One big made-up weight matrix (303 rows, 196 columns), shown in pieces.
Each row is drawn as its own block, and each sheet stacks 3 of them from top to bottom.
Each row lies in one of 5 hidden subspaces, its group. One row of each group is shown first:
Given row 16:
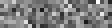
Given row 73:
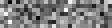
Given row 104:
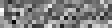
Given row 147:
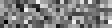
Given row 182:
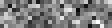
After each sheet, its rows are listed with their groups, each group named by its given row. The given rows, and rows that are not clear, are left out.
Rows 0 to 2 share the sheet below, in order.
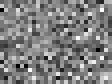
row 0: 104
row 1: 182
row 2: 104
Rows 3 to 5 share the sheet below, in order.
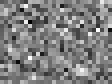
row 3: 147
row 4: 16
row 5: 73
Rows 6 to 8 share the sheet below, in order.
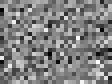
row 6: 104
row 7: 104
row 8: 147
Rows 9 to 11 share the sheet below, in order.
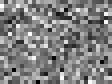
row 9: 182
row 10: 73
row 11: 16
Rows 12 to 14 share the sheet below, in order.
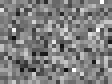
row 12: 104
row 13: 16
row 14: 73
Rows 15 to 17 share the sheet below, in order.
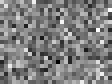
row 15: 16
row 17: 147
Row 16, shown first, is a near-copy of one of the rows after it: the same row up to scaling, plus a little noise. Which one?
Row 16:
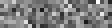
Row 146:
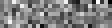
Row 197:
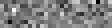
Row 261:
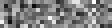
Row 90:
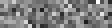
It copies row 90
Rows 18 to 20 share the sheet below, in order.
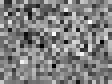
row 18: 73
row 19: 73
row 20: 16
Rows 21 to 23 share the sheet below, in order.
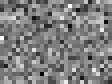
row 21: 182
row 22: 104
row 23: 147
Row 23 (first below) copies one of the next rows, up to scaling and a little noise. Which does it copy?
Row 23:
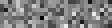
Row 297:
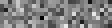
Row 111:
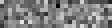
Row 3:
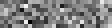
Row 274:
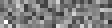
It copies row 297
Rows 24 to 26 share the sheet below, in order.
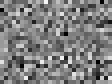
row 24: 104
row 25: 147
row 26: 147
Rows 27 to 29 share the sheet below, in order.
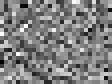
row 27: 16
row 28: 182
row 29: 182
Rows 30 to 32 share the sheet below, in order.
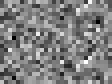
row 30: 182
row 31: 16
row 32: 182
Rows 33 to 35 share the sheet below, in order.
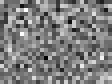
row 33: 147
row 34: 16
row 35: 104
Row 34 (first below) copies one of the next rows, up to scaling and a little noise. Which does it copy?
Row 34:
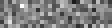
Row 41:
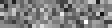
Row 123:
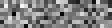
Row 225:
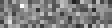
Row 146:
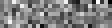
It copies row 225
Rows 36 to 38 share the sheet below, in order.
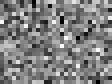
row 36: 16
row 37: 182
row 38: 104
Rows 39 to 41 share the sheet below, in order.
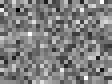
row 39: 104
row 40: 73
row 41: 16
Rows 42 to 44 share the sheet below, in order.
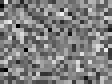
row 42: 182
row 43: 147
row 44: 73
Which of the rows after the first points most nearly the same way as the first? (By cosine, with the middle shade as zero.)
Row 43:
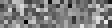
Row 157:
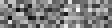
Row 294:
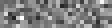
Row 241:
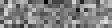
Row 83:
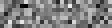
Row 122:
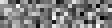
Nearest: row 241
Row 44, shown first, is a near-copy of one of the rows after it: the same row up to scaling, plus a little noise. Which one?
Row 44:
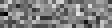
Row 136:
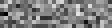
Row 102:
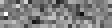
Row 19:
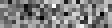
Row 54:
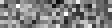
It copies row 136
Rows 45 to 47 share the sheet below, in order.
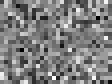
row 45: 73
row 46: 147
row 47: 16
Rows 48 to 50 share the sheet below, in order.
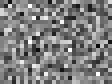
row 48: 73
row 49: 73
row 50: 73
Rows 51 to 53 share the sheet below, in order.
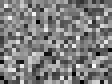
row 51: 16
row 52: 104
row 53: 73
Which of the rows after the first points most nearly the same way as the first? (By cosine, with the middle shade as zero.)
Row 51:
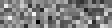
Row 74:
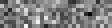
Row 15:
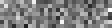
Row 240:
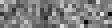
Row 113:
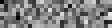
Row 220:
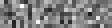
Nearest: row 15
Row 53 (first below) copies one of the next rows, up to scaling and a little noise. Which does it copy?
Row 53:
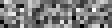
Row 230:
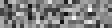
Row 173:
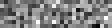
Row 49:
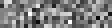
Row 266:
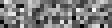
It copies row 266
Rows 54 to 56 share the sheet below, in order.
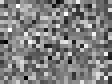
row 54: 73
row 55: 73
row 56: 147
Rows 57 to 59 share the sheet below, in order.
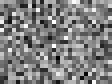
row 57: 16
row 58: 73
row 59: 147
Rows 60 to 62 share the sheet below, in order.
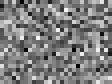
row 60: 182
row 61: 147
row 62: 104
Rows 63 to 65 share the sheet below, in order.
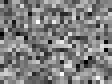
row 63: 73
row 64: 182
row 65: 182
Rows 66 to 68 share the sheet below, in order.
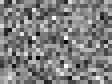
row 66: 73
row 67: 73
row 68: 182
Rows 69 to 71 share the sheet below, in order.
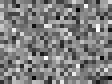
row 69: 104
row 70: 16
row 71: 104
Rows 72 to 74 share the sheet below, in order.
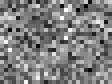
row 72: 182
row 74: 73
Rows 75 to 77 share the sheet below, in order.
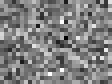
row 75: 16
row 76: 182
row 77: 16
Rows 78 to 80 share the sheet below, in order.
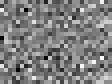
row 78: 104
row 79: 104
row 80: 104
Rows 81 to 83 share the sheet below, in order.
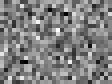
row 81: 73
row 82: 147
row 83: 147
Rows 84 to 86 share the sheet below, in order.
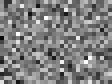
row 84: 73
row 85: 104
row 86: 182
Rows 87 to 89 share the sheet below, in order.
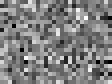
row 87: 73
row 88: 147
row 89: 147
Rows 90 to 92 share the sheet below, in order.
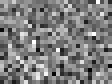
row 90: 16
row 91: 16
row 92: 73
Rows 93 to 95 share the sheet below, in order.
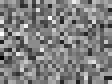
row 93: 16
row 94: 182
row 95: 16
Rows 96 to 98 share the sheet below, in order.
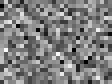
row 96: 182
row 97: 147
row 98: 182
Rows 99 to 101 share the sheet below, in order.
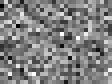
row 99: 182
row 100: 182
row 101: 73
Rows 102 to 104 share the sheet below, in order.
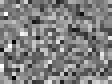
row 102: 73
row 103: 16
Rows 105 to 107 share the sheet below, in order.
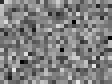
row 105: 147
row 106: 16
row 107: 16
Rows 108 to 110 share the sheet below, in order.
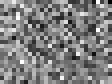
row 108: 16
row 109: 16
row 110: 16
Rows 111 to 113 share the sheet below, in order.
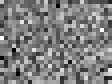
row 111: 147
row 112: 104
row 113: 16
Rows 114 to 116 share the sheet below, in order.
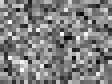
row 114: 73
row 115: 182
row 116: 73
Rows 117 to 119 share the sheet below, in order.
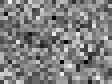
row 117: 73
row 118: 73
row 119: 182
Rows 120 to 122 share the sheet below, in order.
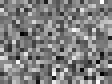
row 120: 104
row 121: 16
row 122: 73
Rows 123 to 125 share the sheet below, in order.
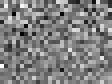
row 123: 16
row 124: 16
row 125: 104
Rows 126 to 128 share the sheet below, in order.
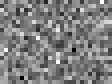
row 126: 104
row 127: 147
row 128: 147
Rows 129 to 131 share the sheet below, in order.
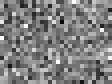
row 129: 16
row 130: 104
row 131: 147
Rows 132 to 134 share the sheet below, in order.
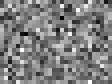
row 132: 182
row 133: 147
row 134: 147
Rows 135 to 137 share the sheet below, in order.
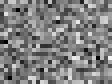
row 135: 104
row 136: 73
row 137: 16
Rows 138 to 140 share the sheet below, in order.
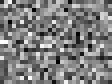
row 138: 73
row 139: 73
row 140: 147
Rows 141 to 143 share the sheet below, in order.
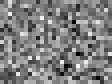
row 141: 147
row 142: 16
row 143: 182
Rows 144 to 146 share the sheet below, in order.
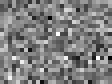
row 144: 182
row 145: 147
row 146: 16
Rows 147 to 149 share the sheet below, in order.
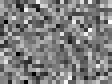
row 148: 182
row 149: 73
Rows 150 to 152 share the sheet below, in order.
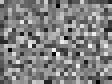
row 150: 147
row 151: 73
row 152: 104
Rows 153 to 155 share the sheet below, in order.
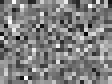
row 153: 16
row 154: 104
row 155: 147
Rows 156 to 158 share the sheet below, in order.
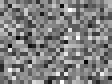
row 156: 182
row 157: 73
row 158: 104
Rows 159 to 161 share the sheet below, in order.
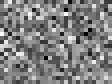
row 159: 73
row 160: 182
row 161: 104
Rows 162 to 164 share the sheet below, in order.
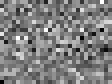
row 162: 104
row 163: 104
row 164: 182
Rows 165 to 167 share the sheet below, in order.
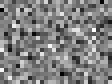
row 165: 104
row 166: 16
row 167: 16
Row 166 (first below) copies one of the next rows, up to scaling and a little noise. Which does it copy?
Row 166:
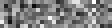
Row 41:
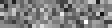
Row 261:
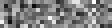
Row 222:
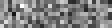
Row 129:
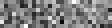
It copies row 261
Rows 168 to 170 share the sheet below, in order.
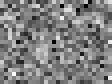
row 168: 182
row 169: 16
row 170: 147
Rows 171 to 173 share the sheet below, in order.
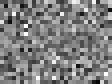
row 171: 16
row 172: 147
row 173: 73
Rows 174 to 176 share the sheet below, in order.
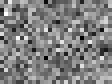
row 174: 104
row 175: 104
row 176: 104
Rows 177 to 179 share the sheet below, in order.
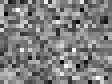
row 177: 104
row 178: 147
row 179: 182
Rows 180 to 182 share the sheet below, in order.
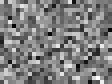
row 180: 73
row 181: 104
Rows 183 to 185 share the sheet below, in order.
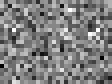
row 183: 182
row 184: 16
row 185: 104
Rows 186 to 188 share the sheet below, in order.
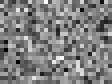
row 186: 104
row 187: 147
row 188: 73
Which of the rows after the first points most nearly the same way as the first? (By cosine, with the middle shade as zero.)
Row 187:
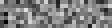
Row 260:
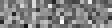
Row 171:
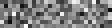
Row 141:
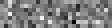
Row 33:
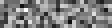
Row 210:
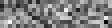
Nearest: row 33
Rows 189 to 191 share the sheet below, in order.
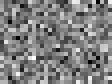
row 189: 16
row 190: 104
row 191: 16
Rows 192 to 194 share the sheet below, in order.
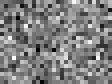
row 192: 16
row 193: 73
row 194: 16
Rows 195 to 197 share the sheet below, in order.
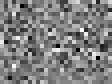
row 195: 16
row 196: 104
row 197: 16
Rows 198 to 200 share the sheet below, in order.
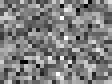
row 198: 182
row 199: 182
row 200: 147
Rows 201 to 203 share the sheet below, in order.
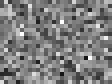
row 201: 73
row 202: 147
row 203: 182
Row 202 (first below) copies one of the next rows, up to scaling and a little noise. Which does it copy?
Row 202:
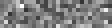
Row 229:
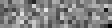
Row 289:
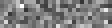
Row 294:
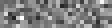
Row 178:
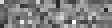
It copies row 289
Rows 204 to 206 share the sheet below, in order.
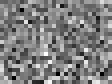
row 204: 147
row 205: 16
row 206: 104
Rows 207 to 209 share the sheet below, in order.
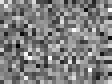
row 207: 16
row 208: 16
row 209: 147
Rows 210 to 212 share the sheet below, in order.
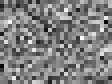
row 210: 182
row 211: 104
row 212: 104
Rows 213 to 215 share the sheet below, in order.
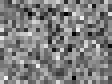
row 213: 73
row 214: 73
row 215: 147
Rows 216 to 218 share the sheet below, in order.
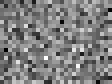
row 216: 16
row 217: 147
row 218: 104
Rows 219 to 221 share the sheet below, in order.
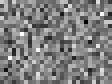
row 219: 16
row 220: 73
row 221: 73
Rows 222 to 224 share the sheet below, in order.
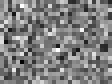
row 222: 16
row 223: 104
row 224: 16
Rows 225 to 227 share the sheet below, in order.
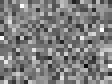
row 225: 16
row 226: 104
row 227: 16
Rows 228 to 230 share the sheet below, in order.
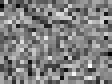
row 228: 182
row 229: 147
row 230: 73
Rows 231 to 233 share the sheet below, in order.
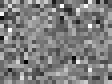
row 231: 182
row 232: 104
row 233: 147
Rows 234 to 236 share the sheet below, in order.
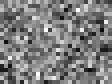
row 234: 182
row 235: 104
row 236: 73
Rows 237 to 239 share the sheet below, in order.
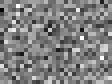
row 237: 104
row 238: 104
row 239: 104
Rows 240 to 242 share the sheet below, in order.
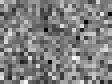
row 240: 16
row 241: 104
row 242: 16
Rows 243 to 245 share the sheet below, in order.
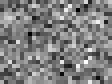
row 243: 182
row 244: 73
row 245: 182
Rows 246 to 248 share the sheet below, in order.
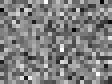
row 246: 104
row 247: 16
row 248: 147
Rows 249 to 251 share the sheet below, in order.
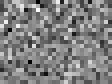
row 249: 147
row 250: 73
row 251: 73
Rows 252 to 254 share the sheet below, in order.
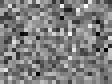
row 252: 182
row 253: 147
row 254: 73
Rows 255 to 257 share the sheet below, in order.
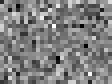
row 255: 147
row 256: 16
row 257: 147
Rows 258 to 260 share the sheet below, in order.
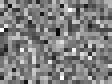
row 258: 182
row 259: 147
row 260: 16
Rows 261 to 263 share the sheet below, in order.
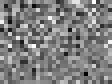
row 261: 16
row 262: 73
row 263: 16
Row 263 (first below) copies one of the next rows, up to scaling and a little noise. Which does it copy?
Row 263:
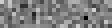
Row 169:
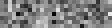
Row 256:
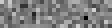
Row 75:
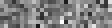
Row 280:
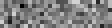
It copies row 256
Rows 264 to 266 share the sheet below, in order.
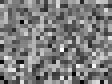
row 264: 147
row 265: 16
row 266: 73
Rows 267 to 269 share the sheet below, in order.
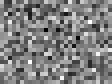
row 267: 73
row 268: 104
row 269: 73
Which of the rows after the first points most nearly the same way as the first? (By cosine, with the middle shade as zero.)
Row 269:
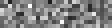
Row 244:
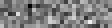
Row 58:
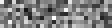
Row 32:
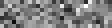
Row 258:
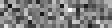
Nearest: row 258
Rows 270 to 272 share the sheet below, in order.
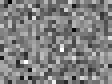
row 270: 73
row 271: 16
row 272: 147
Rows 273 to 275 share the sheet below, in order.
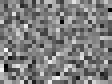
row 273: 16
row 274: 147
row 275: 104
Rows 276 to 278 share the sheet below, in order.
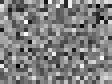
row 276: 147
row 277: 147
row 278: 104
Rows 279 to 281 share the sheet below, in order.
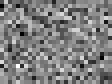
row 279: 182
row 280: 16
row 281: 104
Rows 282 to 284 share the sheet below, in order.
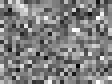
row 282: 73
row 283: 16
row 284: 104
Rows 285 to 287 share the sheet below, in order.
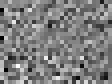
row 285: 104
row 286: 104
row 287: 104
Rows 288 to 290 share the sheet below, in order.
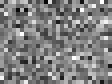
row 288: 104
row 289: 147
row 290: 16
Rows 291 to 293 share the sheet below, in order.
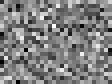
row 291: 147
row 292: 147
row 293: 182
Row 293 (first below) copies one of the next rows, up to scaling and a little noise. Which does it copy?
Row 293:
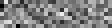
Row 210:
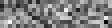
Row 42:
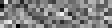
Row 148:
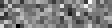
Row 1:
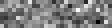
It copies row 42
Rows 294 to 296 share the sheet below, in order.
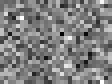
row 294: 147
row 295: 182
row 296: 182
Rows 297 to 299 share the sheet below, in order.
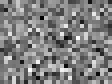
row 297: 147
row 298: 182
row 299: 73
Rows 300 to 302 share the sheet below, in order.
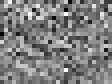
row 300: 73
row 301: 182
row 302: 73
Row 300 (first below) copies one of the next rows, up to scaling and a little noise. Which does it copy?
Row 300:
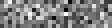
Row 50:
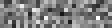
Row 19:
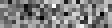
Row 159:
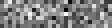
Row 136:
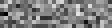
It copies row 159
